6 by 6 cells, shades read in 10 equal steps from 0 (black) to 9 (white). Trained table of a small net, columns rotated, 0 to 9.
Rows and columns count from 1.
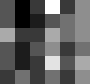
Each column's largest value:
6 4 3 9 4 6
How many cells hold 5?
5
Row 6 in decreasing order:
5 4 4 2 2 2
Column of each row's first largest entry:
4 6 1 4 4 6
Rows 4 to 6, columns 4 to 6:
5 2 4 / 8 3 6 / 4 2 5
